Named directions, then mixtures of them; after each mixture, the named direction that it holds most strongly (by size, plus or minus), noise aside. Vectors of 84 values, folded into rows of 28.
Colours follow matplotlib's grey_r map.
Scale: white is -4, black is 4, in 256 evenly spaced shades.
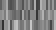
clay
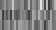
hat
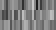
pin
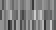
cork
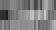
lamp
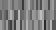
cork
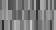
clay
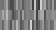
clay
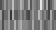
hat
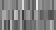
pin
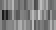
hat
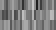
pin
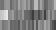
lamp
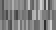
hat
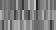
clay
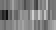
lamp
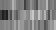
lamp
